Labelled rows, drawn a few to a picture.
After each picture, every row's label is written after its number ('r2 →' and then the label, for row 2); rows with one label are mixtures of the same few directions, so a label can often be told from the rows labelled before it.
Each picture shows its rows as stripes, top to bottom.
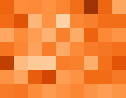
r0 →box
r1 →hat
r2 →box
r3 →hat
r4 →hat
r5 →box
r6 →box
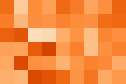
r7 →hat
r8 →hat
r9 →hat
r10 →box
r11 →hat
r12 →hat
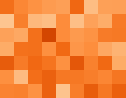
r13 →box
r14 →box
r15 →box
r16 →hat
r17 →box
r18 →hat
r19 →hat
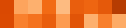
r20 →hat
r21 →box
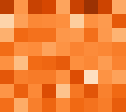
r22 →box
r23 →box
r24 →hat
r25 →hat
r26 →hat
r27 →box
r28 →hat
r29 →hat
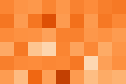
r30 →hat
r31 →box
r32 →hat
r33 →box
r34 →box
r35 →hat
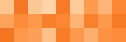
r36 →box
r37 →box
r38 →hat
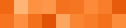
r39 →hat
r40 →box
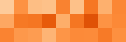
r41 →box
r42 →hat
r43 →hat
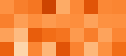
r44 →hat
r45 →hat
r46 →hat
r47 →hat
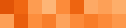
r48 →box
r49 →hat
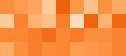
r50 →hat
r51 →box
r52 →box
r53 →box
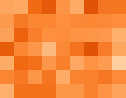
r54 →box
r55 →hat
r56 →hat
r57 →box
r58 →hat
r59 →hat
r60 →hat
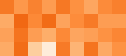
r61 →hat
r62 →hat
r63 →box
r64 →box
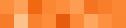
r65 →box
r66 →hat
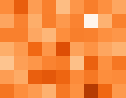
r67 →hat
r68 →box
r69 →box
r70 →hat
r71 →box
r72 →hat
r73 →box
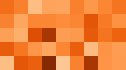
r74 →hat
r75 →box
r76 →box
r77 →box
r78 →hat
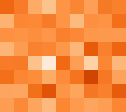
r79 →hat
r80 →box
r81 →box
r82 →box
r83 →hat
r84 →box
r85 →box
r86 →box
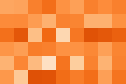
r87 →box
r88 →box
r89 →hat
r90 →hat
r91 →box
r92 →hat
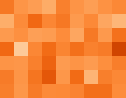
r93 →hat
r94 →hat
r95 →box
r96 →hat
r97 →box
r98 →box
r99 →box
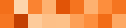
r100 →hat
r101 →hat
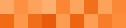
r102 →box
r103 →box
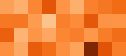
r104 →box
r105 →box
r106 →hat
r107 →box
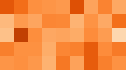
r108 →box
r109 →box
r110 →hat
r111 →box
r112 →box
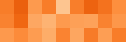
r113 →hat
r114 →hat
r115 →box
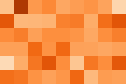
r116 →hat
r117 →hat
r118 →box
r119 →hat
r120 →box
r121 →box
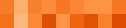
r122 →hat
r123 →hat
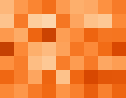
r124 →box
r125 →box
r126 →box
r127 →hat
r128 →box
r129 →hat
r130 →hat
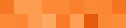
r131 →hat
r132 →box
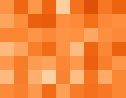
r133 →hat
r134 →hat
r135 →box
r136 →box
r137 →box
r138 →box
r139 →hat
